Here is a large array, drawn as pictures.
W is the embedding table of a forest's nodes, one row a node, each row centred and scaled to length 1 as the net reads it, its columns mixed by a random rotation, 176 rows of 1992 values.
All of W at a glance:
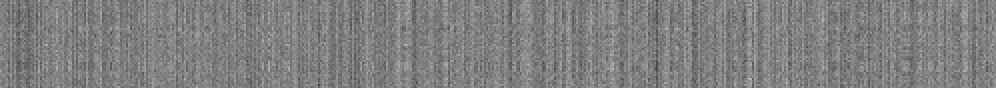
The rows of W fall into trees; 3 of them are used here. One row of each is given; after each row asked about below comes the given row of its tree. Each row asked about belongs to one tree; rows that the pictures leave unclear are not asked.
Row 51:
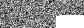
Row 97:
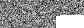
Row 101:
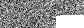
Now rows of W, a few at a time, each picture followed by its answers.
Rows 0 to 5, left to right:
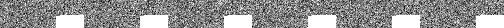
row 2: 101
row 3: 51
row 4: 97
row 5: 97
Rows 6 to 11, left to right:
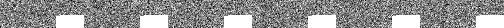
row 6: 51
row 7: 101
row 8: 101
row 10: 101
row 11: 51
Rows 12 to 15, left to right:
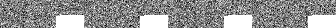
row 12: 51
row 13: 97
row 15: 97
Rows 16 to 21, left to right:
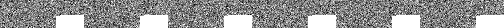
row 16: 101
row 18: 51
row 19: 97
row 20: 97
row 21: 101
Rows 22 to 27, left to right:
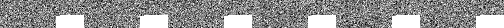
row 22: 97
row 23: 101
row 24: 101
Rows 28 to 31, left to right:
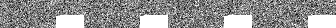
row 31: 51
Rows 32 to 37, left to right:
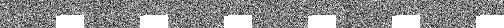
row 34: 97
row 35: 101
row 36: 101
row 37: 97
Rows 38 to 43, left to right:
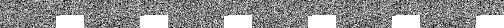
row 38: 101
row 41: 97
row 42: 101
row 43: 101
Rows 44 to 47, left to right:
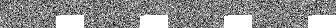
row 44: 97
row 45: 101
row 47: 101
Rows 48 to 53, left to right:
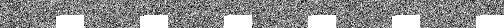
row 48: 101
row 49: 97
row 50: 101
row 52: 101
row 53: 97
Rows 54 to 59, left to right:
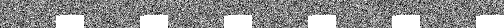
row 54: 51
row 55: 97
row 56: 51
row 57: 97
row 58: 97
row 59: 97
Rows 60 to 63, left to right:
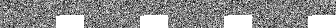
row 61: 97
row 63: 97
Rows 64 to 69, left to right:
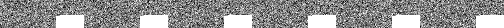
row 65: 101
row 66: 101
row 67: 97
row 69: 51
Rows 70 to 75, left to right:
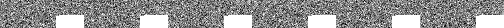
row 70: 51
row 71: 101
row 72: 97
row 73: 51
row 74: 51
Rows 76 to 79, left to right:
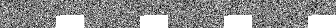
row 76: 101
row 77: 97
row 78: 101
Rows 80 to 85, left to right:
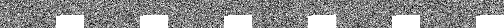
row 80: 101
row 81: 51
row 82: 101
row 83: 101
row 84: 97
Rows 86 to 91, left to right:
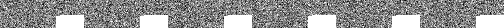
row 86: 101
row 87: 51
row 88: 101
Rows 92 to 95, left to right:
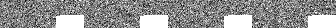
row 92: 101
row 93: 51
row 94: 97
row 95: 51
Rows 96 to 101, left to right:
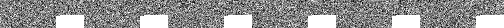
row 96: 97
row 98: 101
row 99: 51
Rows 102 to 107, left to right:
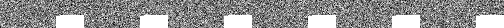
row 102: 51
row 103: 101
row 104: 97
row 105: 101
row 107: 51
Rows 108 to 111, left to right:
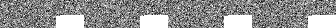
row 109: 97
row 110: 97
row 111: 101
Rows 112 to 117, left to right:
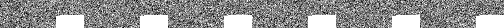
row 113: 97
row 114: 51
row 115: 97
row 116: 101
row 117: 51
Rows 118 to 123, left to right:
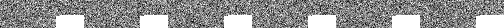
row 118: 51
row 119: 97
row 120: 97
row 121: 97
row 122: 101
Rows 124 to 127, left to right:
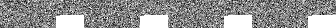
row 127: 101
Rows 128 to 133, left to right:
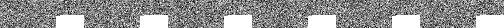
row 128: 101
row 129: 51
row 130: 101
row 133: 101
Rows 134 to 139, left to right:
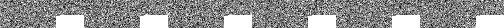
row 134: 101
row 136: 101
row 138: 101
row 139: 101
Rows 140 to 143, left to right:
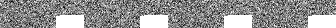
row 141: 97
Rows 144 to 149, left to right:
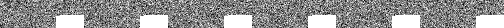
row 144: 101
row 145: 51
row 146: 51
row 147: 97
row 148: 51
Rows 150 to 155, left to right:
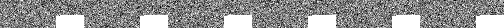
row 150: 97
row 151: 97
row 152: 101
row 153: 101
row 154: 97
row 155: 97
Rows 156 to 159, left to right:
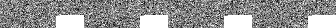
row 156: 51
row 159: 101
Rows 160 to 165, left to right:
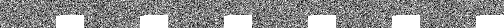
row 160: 51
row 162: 101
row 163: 51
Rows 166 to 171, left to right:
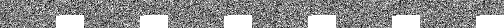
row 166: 51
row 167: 51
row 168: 51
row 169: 51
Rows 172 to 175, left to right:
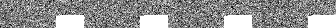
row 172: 51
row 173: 97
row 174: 101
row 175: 101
